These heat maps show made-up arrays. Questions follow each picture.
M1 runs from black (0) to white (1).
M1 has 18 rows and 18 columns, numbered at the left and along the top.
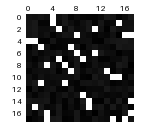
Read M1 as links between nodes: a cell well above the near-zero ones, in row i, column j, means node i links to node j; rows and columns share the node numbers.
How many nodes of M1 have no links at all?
1
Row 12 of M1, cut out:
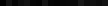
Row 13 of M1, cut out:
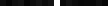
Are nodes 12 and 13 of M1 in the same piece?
no
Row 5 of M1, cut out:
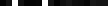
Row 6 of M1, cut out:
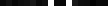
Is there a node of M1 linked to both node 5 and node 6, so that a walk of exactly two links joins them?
no
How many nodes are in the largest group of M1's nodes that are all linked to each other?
3
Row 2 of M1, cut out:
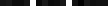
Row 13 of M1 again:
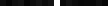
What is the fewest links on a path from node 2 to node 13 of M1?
4
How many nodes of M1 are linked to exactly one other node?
2
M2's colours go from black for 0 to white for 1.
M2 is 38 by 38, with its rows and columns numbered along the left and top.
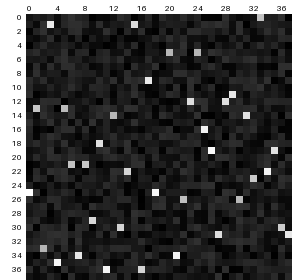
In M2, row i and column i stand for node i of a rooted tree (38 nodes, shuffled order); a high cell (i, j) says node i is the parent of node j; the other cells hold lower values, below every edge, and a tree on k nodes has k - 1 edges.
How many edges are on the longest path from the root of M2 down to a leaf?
8
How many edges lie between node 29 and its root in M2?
5
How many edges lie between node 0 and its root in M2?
6
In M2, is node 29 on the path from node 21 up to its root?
no
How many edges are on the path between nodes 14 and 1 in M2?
5
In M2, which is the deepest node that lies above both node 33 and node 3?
30
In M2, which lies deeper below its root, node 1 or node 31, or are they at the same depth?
the same depth
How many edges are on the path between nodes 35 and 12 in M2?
5
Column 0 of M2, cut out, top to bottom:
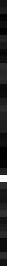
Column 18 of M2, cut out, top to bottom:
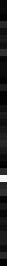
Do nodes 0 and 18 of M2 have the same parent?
yes
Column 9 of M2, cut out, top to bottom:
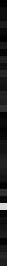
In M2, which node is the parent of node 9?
29
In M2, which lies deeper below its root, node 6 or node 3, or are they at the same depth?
the same depth
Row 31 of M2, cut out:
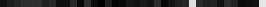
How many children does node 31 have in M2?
2
